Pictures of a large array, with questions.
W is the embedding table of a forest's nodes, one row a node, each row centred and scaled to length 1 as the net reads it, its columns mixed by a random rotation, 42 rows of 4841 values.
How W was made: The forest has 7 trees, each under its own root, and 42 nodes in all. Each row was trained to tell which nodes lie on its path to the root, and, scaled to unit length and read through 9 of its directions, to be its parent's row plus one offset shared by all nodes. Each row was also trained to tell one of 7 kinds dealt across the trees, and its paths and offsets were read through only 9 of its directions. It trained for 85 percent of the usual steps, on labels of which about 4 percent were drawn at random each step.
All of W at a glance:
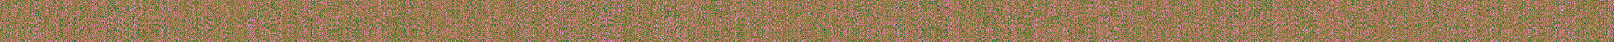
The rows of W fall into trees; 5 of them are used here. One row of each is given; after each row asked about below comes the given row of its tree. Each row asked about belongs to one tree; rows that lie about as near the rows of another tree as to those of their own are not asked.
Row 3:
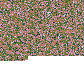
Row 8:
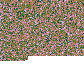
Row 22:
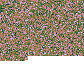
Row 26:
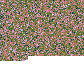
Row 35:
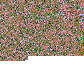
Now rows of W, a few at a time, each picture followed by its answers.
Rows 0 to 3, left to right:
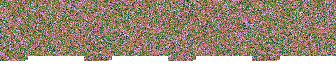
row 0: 35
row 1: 3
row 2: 8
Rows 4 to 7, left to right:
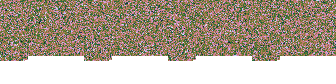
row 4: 3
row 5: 35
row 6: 35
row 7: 8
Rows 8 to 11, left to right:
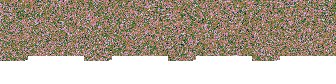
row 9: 35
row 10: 35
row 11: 26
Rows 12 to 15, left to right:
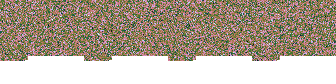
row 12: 22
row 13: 35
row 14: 22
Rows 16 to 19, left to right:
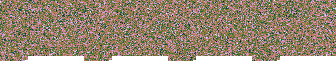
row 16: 26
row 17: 22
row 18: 22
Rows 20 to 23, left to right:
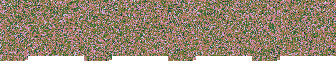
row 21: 3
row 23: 22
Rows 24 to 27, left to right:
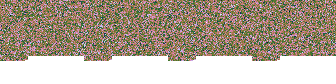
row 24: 8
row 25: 8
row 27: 3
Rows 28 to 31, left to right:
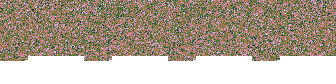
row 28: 22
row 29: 8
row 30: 8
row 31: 35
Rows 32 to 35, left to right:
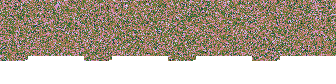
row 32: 8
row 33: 22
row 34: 8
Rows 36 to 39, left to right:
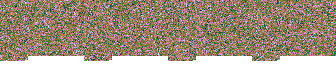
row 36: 8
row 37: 3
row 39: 35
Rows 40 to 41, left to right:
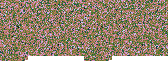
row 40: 22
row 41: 22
